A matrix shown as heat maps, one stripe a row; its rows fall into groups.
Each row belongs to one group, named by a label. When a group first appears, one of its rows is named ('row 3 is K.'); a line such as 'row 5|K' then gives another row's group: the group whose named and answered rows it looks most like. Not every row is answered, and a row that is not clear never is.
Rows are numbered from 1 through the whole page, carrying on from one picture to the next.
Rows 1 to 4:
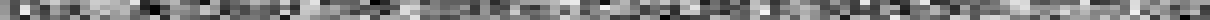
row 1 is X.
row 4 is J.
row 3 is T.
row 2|T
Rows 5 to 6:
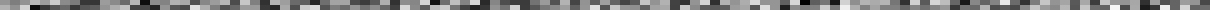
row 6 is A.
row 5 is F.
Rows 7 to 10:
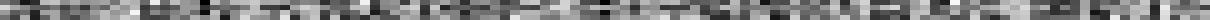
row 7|X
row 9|X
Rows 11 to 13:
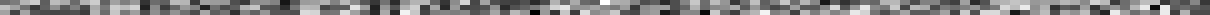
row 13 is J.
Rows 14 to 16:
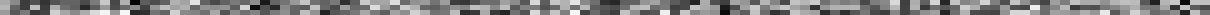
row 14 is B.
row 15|F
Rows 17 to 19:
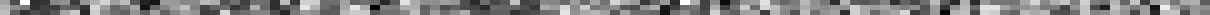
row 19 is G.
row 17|T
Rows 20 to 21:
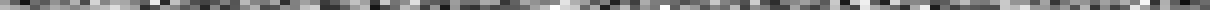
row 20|J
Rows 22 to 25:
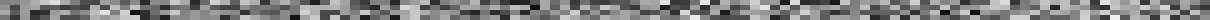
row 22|F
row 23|J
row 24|T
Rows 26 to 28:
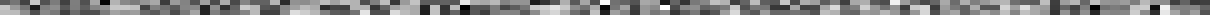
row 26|J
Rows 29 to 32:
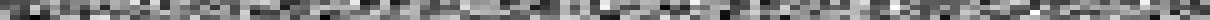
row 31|F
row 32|G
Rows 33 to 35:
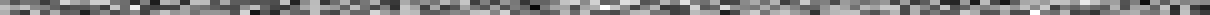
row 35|F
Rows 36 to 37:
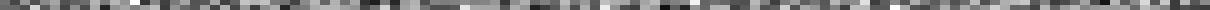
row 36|X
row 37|J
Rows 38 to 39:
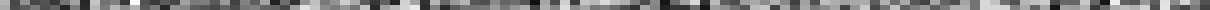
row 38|G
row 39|J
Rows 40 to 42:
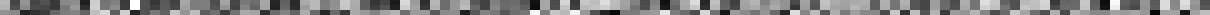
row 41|G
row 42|B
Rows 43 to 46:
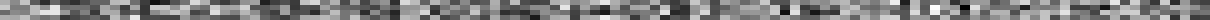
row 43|A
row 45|F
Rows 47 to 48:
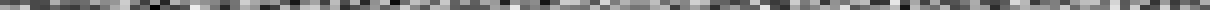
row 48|A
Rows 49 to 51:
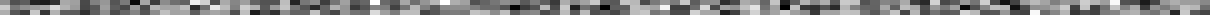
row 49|G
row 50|F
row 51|F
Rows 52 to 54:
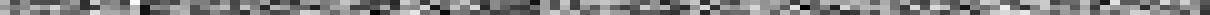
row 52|G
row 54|T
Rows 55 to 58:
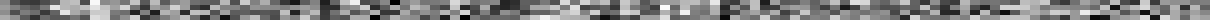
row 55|G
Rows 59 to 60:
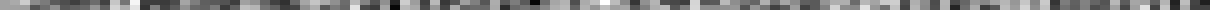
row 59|A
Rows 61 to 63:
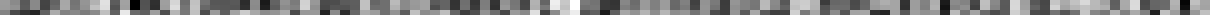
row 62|B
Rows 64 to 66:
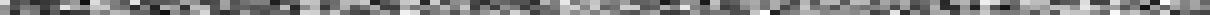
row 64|G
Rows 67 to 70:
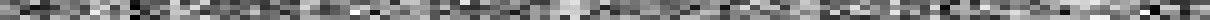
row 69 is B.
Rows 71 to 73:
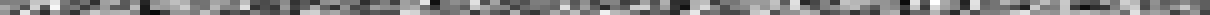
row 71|F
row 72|F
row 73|T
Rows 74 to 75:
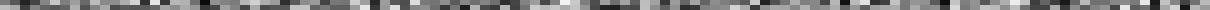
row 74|X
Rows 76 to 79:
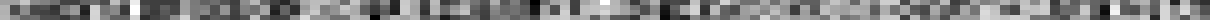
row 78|G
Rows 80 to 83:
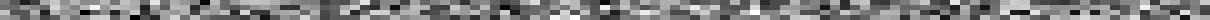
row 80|X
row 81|T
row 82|F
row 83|B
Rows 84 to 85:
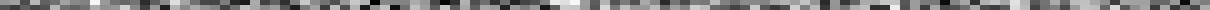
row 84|B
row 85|X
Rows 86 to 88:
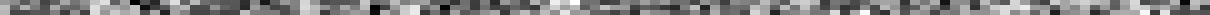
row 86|B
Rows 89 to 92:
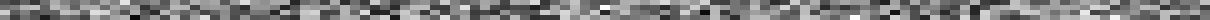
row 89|X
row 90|T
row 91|G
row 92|J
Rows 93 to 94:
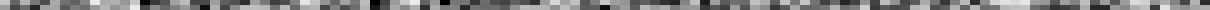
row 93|T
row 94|X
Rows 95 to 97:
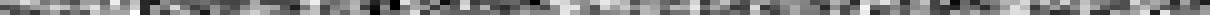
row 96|X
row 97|X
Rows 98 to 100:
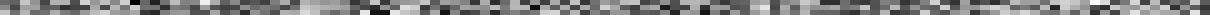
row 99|J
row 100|T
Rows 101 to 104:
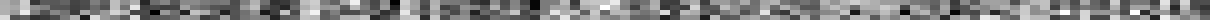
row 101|A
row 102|A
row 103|A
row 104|G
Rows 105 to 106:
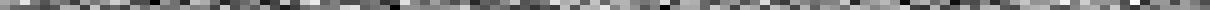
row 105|A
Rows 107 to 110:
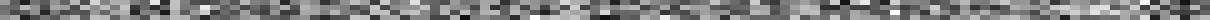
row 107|J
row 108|T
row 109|J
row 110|B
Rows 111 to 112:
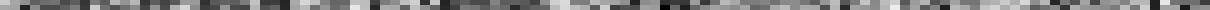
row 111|A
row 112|B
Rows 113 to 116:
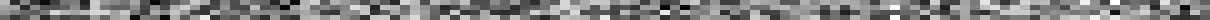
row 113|G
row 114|B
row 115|T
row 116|J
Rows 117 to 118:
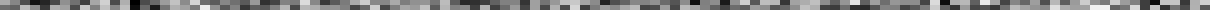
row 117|B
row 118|T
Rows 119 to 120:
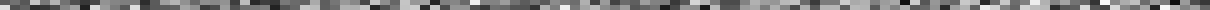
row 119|F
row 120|G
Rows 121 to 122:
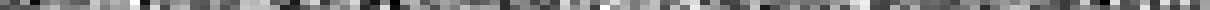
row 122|X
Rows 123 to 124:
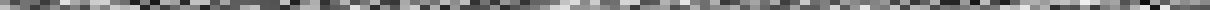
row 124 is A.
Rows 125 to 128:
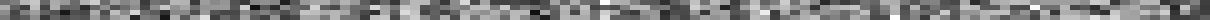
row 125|T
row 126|F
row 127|J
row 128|J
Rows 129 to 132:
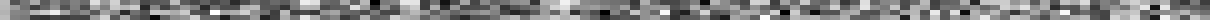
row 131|F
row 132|B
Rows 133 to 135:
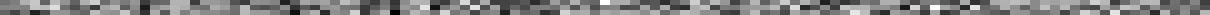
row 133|T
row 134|F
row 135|X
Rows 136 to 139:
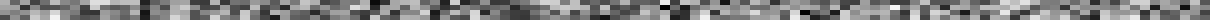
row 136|T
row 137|B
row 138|F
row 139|F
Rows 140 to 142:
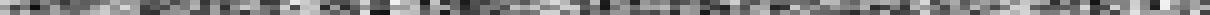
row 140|A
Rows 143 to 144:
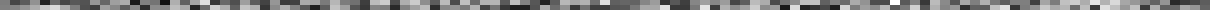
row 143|J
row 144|F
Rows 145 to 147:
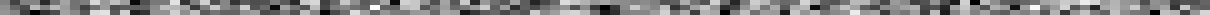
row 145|J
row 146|F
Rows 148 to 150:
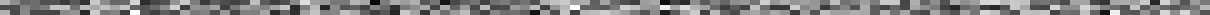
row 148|B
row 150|G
